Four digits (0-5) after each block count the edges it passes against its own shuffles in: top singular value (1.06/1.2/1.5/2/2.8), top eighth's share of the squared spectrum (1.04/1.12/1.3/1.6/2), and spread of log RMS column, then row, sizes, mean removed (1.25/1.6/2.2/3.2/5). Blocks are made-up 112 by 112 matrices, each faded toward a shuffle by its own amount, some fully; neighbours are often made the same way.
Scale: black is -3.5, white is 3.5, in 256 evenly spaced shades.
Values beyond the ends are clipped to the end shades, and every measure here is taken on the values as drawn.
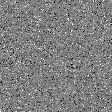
0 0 0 0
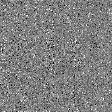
1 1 2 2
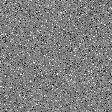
0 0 0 0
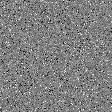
0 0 0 0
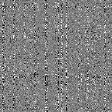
2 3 4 3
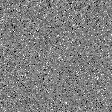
0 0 0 0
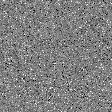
0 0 1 0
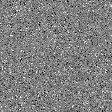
0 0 1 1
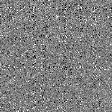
1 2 3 2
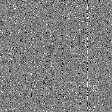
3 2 3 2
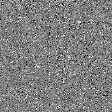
1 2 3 2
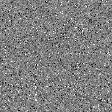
1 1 2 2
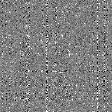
2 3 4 3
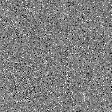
1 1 2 1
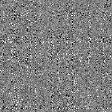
2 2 3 3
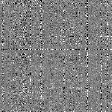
2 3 4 3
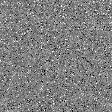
0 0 1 0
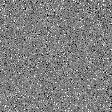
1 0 1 1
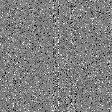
2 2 2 0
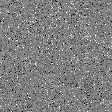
3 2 1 0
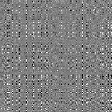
5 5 4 3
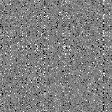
4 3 2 1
